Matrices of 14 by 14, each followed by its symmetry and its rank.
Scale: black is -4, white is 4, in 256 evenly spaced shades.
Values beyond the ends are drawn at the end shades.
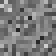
symmetric, full rank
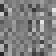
neither, rank three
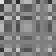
symmetric, rank one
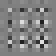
symmetric, rank one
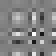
symmetric, rank one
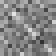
symmetric, full rank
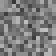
neither, full rank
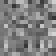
neither, rank three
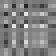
symmetric, rank one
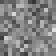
neither, full rank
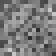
symmetric, full rank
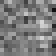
neither, rank three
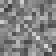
symmetric, full rank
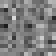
neither, rank three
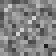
symmetric, full rank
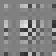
symmetric, rank one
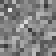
symmetric, full rank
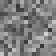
neither, full rank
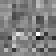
neither, rank three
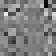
neither, rank three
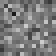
symmetric, full rank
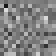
neither, rank three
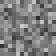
neither, full rank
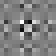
symmetric, rank one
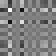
symmetric, rank one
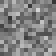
neither, full rank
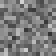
neither, full rank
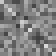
symmetric, full rank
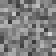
neither, full rank
